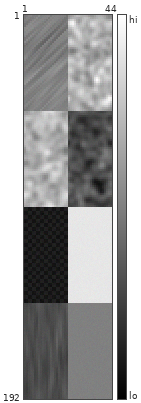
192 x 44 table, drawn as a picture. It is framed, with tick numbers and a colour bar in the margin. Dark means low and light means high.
It is made of 4 by 2 panels. Panel 1,1: middling, slanting up to the right, faint in contrast. Panel 1,2: high, blotchy. Panel 2,1: high, blotchy. Panel 2,2: low, blotchy. Panel 3,1: very low, checkered, faint in contrast. Panel 3,2: very high, flat. Panel 4,1: low, streaked downward, faint in contrast. Panel 4,2: middling, flat.
